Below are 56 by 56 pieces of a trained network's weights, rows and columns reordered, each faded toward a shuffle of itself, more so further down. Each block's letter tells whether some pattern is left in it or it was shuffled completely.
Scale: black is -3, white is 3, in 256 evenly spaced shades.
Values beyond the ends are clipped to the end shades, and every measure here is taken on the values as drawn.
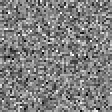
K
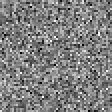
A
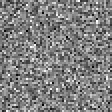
K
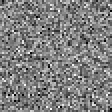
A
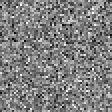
K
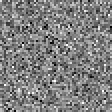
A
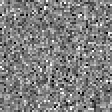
K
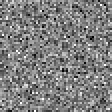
K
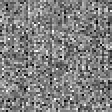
A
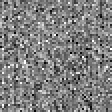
A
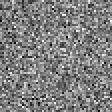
A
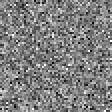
K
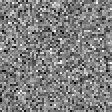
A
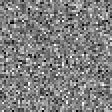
K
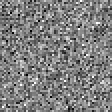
K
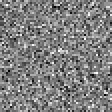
K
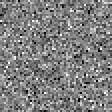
K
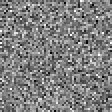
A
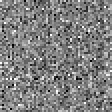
A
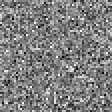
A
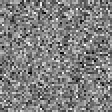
A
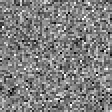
K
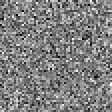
K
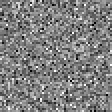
K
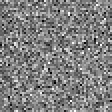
K
